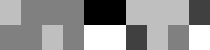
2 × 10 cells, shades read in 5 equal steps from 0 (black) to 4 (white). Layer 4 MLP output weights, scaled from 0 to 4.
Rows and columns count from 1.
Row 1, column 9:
3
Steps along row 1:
down same same down same up same same down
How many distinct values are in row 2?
4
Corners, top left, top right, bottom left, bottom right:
3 1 2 4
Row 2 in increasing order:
1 2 2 2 2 3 3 4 4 4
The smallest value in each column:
2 2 2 2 0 0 1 3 2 1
